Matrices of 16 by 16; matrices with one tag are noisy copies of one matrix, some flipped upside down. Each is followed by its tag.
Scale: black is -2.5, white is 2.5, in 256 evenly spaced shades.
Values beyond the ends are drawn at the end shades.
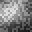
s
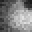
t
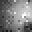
t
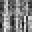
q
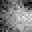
t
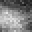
s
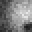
t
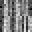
q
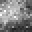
s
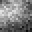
s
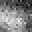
s
